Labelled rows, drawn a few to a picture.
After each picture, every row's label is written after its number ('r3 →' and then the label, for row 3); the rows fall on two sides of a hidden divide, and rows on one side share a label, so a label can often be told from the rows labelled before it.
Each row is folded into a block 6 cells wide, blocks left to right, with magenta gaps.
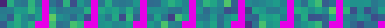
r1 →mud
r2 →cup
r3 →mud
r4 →mud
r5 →mud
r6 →mud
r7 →mud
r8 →mud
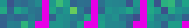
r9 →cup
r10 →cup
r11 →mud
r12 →cup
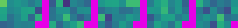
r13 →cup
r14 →mud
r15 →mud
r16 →mud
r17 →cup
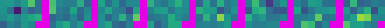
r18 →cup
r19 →cup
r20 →cup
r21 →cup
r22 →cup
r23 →mud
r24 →cup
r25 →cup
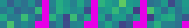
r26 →cup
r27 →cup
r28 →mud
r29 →cup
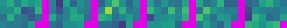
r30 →mud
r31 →cup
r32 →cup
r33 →cup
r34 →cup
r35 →mud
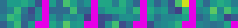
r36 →mud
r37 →cup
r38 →mud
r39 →cup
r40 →mud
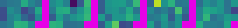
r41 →mud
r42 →cup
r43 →mud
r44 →mud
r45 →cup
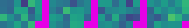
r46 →cup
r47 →cup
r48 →mud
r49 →cup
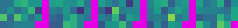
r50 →mud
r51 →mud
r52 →mud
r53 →cup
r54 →cup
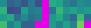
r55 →cup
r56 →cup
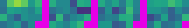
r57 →mud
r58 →cup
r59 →cup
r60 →mud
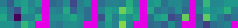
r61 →cup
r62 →cup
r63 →cup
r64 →mud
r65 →mud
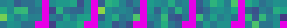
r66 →cup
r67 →mud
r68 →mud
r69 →mud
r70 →mud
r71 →mud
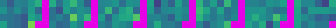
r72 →cup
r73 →cup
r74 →cup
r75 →cup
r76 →cup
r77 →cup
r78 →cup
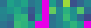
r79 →mud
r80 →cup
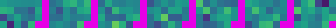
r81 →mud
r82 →mud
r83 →mud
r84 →mud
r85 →cup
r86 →mud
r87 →cup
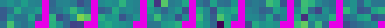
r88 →mud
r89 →cup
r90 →mud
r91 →cup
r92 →cup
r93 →mud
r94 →mud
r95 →mud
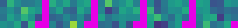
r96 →cup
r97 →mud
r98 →mud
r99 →cup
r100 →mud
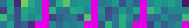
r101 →mud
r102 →mud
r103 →cup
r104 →mud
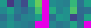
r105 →cup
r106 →mud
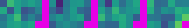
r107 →mud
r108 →cup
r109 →cup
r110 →cup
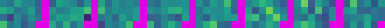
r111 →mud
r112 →cup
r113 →cup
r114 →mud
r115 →mud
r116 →cup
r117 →mud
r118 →mud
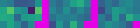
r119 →cup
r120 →mud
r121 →mud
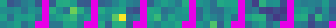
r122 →cup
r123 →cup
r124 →cup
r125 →cup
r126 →mud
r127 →mud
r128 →cup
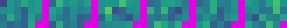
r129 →mud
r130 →mud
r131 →mud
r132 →mud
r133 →mud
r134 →mud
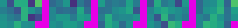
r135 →cup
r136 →cup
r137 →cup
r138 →mud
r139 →mud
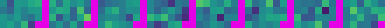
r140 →mud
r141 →mud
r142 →mud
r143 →cup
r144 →mud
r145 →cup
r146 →cup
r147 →mud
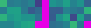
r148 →cup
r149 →mud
